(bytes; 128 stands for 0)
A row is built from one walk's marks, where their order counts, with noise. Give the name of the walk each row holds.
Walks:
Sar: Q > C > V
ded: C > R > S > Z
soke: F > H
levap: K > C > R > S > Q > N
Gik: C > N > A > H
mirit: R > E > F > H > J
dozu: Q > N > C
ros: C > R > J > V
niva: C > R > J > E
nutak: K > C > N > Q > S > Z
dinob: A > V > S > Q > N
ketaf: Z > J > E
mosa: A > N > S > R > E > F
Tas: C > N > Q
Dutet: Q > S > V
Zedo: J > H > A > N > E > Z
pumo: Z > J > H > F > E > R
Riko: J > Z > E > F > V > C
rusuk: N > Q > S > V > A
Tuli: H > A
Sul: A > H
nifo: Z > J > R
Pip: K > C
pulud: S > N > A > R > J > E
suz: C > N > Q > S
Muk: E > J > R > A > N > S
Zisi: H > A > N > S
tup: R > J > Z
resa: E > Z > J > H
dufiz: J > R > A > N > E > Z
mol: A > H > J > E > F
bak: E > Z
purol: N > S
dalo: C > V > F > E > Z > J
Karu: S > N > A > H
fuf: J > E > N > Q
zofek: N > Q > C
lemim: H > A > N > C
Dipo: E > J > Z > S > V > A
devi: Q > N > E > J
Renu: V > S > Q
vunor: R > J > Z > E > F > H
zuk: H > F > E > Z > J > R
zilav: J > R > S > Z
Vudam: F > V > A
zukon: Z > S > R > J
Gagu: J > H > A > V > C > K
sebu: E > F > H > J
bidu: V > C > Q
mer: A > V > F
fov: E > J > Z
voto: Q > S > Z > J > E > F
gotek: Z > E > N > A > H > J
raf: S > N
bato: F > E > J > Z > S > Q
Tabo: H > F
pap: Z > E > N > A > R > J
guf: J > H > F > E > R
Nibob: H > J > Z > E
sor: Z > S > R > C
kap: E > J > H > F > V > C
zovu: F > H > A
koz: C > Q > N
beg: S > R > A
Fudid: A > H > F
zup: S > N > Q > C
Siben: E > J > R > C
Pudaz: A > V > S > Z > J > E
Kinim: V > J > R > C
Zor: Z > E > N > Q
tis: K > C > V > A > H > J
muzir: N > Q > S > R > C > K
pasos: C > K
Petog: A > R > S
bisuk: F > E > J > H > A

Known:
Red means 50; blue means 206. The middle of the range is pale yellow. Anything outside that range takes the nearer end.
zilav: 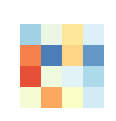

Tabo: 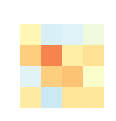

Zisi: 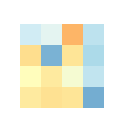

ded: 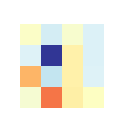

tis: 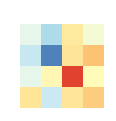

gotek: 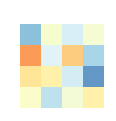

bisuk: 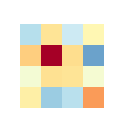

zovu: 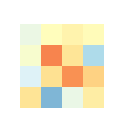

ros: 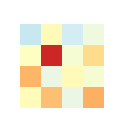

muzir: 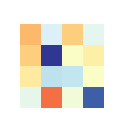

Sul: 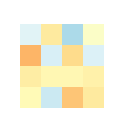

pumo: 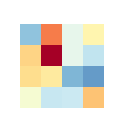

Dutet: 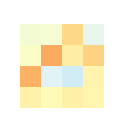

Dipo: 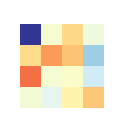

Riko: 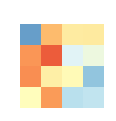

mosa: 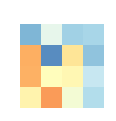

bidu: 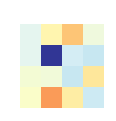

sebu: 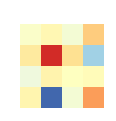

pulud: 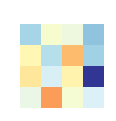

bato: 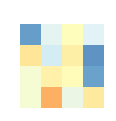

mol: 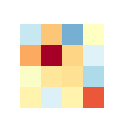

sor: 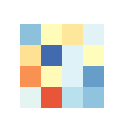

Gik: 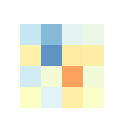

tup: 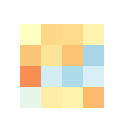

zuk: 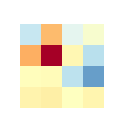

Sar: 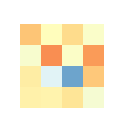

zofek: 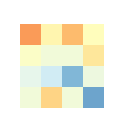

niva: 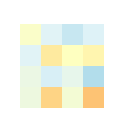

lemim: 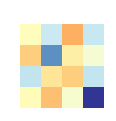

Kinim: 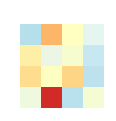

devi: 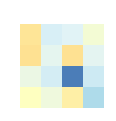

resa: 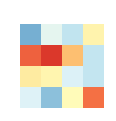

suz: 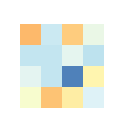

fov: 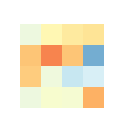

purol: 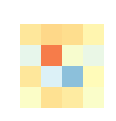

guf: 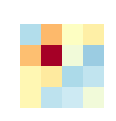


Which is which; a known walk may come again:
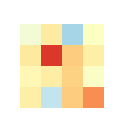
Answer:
Fudid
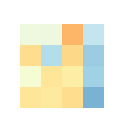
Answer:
Zisi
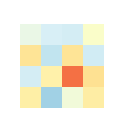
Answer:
soke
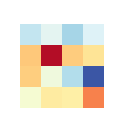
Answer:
voto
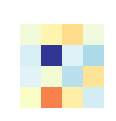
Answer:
bidu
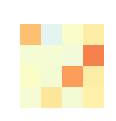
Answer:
pasos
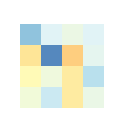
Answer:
Karu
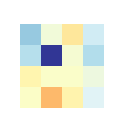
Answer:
Renu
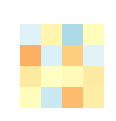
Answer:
Sul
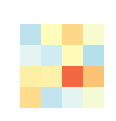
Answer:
Vudam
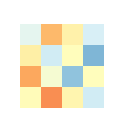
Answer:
Petog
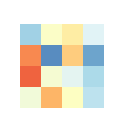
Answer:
zilav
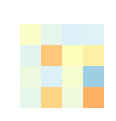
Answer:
niva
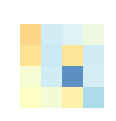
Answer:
devi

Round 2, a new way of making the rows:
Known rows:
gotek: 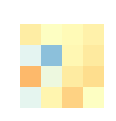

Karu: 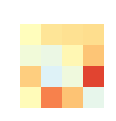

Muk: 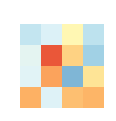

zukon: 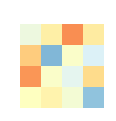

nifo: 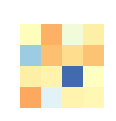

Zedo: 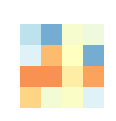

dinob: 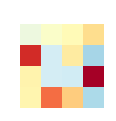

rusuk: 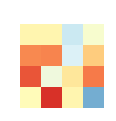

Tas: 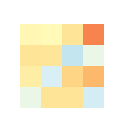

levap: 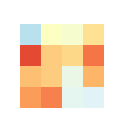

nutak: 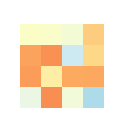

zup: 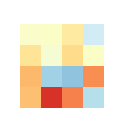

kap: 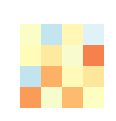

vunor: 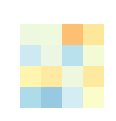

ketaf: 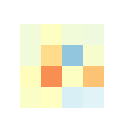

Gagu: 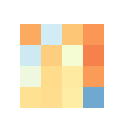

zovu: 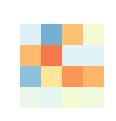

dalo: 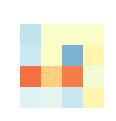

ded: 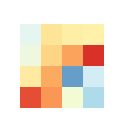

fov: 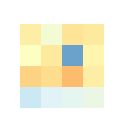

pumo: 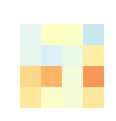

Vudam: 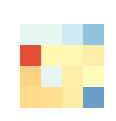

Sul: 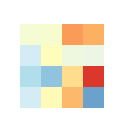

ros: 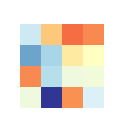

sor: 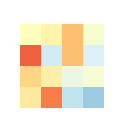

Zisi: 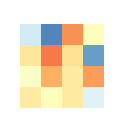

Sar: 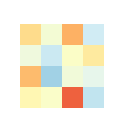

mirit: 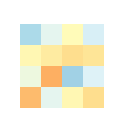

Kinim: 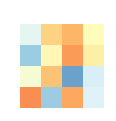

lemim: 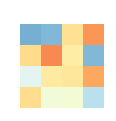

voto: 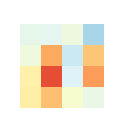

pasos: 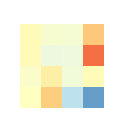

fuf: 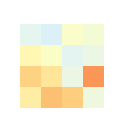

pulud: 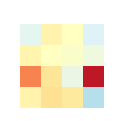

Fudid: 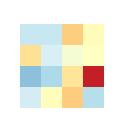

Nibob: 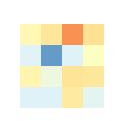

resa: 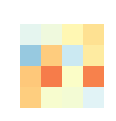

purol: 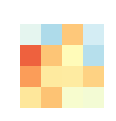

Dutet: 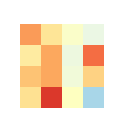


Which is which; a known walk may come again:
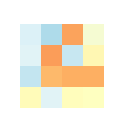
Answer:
bisuk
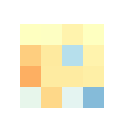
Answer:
Dipo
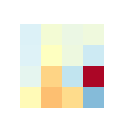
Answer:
Pudaz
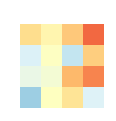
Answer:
Gik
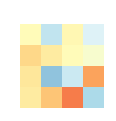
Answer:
zofek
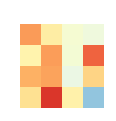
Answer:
Dutet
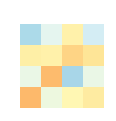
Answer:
mirit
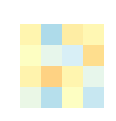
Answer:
Riko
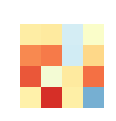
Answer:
rusuk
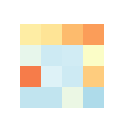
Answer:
tup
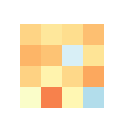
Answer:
suz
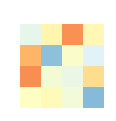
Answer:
zukon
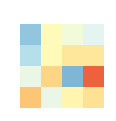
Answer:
zuk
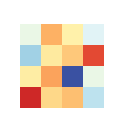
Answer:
zilav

